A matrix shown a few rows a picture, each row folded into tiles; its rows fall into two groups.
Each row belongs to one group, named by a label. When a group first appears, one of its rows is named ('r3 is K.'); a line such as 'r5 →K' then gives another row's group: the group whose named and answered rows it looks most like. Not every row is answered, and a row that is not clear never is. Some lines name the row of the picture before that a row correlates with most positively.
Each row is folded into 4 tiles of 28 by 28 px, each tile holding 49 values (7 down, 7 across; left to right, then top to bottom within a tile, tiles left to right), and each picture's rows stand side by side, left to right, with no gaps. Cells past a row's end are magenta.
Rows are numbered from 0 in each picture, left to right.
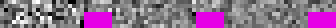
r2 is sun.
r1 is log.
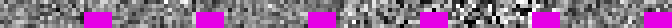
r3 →sun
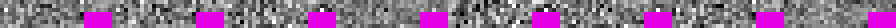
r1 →log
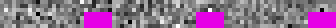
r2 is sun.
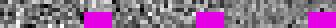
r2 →sun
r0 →log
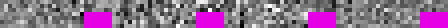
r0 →log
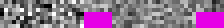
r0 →log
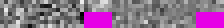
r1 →log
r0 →log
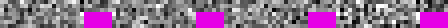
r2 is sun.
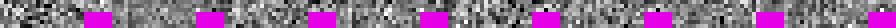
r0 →log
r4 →sun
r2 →sun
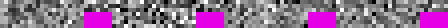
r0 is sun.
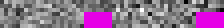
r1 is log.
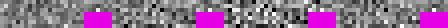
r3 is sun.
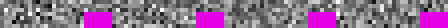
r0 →log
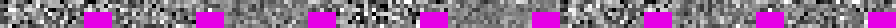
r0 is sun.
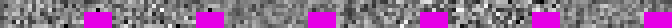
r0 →sun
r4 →sun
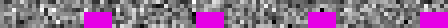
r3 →sun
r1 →log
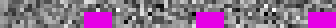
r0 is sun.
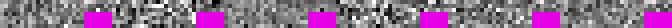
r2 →sun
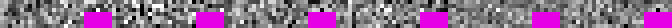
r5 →sun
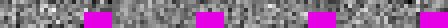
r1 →sun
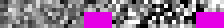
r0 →sun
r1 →log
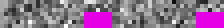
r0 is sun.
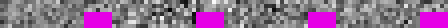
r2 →log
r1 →log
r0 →sun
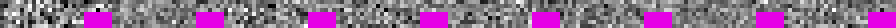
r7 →sun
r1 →sun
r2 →log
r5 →log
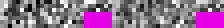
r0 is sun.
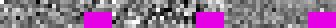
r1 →log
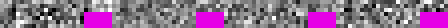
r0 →log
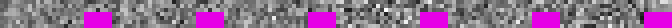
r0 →sun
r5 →log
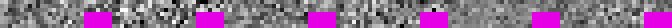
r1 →sun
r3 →sun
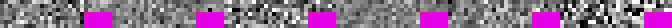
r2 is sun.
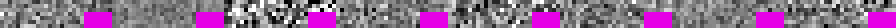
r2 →sun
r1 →log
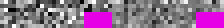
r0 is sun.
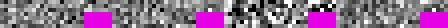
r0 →sun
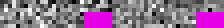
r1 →sun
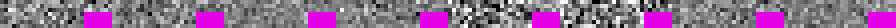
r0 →sun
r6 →sun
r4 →log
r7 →log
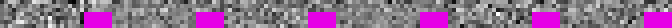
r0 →log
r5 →sun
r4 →sun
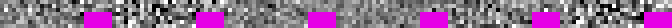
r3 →sun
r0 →log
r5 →log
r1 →log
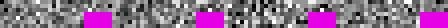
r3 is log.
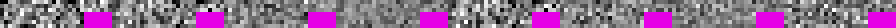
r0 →log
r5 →log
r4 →sun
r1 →sun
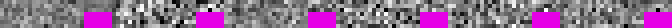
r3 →sun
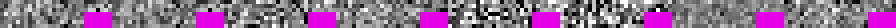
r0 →sun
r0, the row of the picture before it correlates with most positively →1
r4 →log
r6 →log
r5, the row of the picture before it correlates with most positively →4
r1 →sun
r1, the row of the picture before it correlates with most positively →1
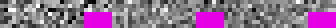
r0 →sun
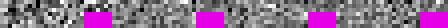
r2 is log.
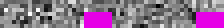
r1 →log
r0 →log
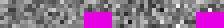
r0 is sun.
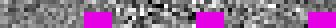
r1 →log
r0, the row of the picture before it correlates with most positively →0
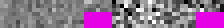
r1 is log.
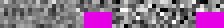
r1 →sun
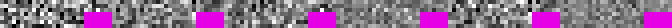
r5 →log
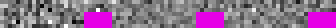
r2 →log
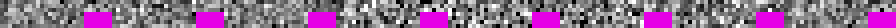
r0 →sun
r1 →log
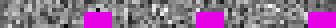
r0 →sun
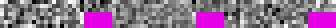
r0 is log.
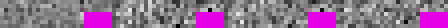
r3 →sun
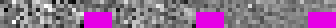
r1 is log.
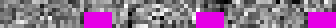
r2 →log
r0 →log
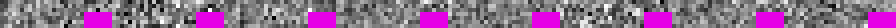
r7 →log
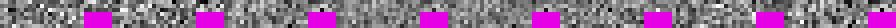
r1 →sun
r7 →sun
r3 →sun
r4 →sun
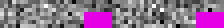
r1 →sun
